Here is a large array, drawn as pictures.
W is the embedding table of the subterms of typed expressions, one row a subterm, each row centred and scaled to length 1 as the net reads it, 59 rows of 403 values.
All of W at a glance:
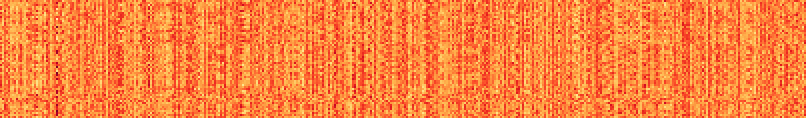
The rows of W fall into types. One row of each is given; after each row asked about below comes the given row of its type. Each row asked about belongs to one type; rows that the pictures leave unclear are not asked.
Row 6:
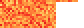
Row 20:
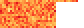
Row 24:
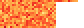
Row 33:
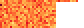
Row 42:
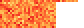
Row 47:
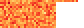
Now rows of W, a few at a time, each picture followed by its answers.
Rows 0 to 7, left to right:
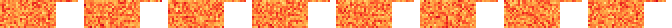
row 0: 24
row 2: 20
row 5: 24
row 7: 47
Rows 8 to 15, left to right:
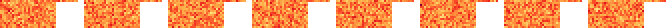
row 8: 42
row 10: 24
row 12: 20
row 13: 47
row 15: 20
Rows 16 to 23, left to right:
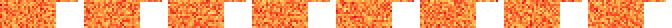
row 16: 33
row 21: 6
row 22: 33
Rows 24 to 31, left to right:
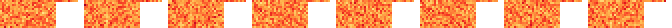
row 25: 42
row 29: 6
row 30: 33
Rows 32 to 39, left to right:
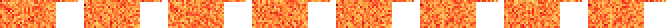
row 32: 42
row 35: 6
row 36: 33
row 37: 42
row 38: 42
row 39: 42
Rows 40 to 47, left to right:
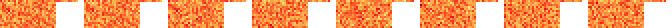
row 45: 6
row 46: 33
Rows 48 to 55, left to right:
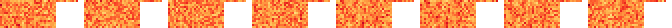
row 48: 20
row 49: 47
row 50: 33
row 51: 24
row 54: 42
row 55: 47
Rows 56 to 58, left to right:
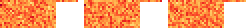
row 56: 6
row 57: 20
